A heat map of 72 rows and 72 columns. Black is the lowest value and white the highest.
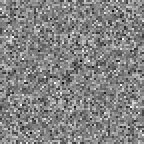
Stripes: none. Grain: fine. Symmetry: a half turn. Slope: none. Average level on the scale: 50%.
